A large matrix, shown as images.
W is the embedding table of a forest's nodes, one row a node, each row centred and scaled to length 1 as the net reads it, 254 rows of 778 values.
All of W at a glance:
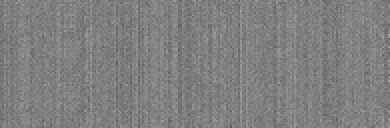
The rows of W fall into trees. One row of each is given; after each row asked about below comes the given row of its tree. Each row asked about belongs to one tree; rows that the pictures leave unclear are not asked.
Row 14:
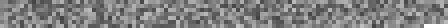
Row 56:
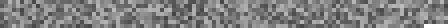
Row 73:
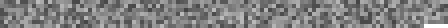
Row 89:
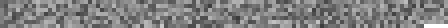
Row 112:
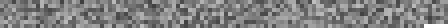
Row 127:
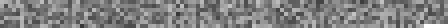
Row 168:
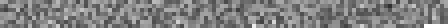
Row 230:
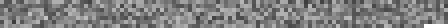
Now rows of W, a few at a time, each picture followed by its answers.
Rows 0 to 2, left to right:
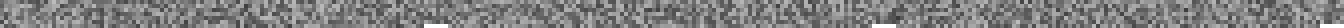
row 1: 112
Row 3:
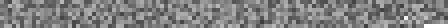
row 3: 230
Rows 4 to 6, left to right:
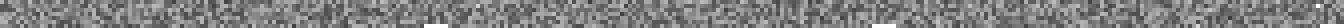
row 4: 168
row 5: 89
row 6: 168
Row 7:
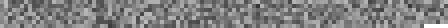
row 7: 14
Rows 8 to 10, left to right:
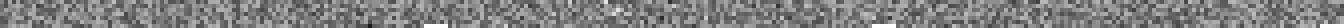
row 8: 56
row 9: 56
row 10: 14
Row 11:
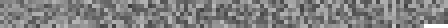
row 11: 112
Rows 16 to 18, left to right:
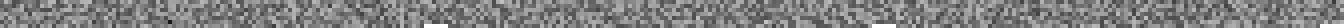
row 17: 73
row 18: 14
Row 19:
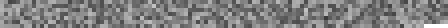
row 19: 14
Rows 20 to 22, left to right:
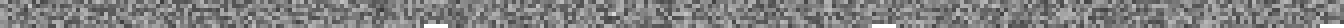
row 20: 14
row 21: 73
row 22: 112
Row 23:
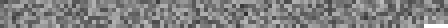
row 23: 89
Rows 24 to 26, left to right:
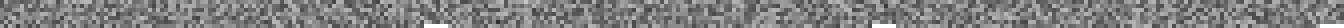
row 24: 112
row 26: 73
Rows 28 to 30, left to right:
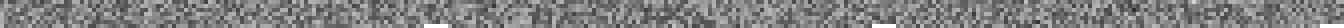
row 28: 14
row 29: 112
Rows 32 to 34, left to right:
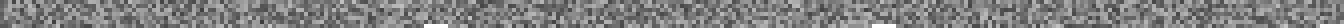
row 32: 56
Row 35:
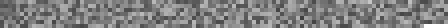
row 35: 73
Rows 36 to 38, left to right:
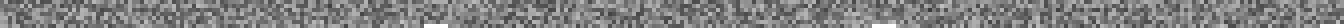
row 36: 14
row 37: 14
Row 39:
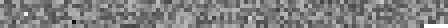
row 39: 230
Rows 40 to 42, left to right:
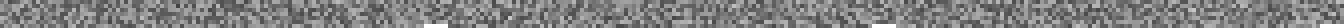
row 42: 14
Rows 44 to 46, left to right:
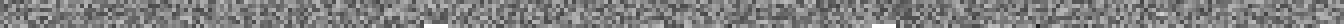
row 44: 112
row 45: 14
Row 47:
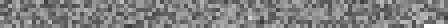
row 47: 230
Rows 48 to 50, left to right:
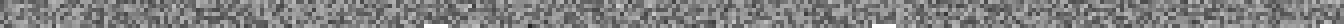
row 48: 112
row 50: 14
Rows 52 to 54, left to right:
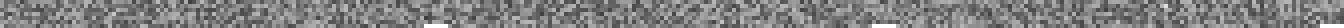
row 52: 112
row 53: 112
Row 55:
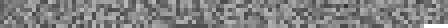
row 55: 73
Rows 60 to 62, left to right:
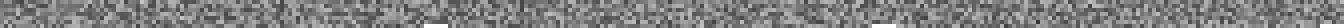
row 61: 73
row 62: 14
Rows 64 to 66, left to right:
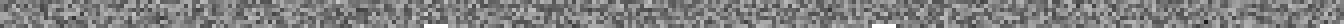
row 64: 168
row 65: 14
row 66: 73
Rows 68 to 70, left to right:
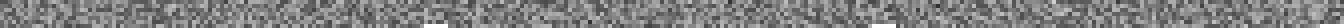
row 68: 73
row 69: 73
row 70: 56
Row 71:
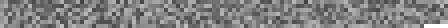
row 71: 14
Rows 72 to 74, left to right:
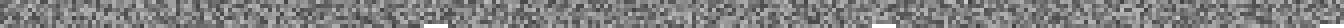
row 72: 73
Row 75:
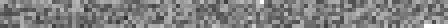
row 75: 127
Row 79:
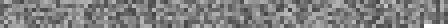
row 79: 112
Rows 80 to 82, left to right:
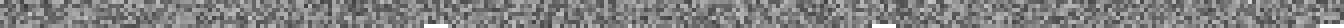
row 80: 230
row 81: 112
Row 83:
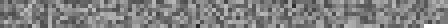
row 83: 73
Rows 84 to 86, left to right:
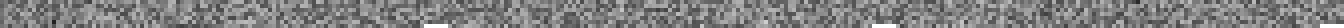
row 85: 112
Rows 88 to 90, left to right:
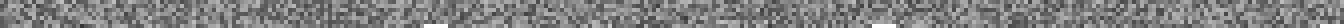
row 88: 56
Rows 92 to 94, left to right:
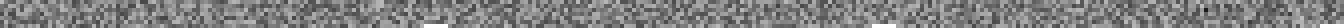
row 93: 14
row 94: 14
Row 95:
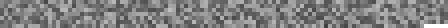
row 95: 73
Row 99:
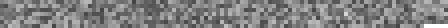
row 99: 112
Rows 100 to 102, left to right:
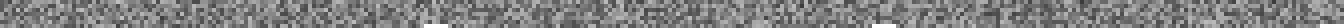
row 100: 73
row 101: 112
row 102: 112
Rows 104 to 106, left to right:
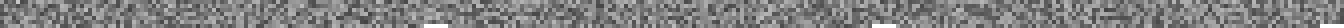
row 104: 73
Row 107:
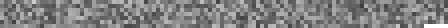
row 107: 230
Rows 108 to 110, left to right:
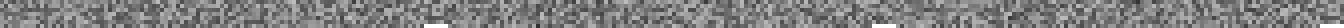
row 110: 112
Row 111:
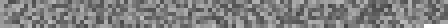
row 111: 14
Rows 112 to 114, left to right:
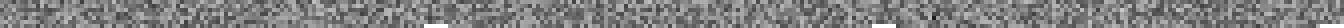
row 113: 112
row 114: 56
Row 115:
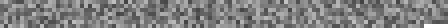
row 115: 112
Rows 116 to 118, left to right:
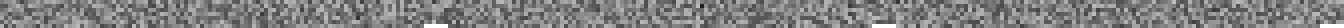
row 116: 112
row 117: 73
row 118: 14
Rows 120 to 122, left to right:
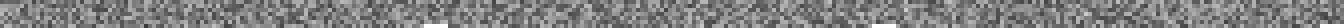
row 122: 112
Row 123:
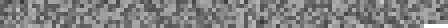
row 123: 73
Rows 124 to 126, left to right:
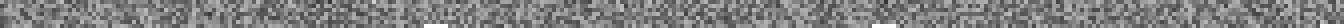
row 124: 56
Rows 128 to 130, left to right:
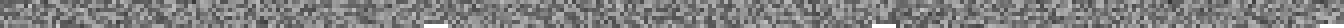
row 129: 112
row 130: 73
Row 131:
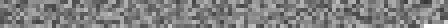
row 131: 73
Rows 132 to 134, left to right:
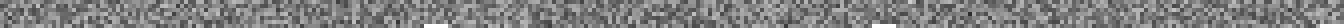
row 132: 89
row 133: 112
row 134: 73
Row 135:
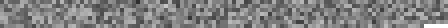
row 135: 14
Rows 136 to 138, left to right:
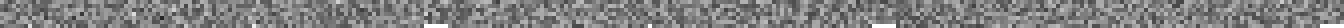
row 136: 168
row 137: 89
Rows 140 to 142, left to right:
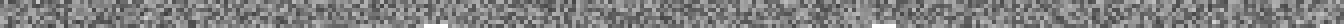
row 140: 14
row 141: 14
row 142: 73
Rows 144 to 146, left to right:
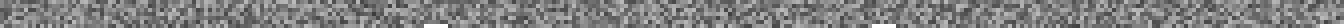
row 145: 73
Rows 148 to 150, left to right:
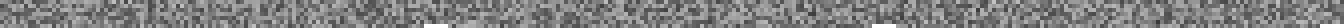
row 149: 112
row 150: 230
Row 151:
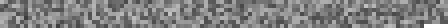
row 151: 168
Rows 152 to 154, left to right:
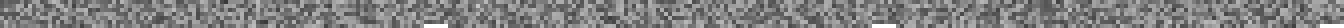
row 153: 73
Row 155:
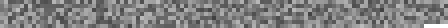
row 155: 14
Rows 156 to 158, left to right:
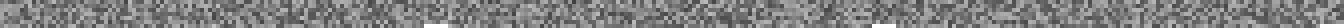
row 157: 14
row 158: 73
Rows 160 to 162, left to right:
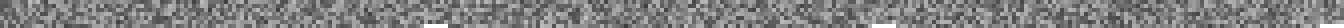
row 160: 73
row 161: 73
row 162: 14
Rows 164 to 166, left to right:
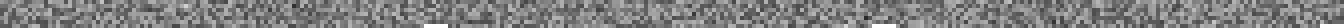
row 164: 73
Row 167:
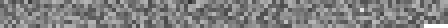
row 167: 112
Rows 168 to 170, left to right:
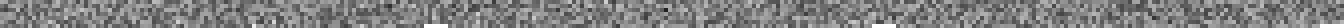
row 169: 230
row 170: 14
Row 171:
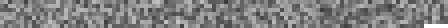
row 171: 168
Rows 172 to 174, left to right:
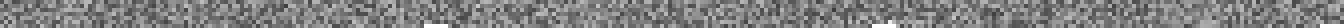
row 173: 89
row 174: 112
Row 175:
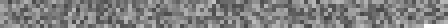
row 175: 14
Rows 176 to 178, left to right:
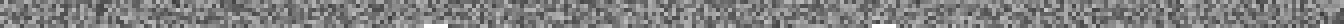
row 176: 14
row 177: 73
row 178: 112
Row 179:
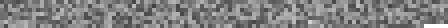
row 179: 112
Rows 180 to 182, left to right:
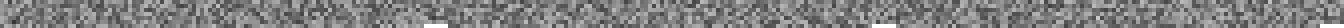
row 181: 73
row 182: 112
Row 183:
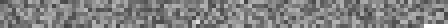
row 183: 73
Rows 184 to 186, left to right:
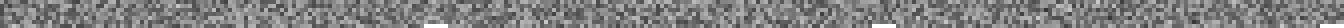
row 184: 73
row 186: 14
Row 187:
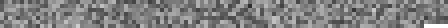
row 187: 112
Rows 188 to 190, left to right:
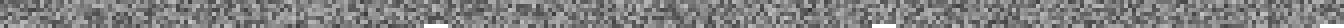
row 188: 112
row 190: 14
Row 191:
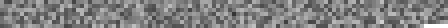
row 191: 73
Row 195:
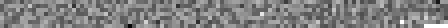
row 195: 89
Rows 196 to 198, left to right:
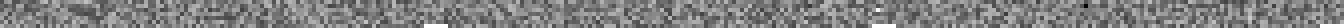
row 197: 73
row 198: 89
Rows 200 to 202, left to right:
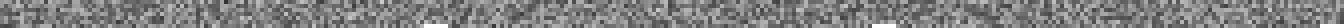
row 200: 127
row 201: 89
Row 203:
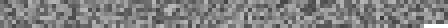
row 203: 73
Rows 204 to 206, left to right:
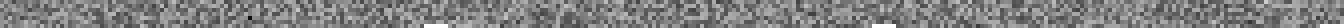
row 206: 56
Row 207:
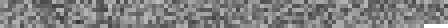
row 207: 14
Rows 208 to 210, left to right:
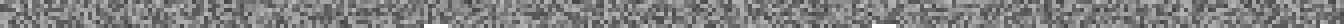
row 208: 168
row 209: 112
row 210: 112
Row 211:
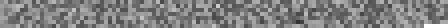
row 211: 14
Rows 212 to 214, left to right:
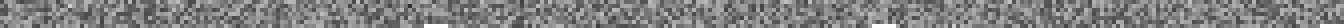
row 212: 112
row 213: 73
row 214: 112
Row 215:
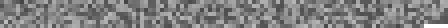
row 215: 112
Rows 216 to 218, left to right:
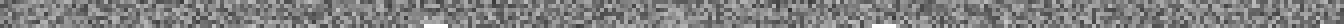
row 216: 89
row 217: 230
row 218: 112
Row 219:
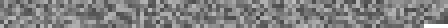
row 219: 112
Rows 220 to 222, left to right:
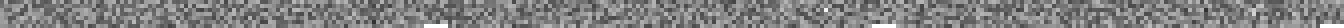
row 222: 14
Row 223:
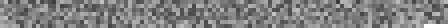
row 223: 14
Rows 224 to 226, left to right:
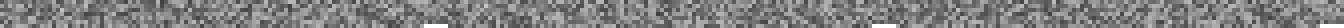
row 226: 112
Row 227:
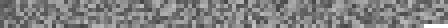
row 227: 73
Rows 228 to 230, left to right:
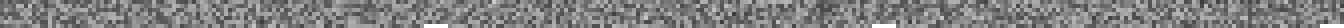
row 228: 73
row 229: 14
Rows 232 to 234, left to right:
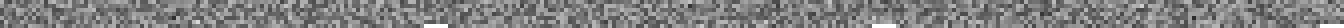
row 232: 73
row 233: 89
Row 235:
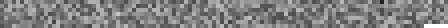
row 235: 56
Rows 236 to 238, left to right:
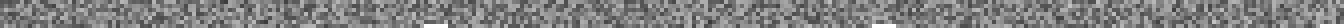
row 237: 73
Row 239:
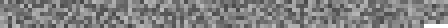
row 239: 14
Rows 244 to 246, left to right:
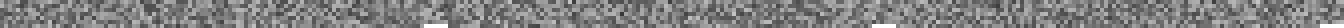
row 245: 56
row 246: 14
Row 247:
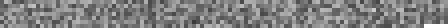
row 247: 112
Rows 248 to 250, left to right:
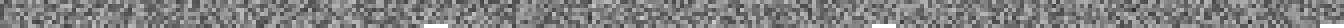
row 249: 14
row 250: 14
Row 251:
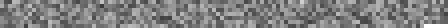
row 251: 73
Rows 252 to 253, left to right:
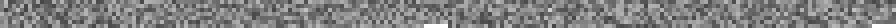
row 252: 14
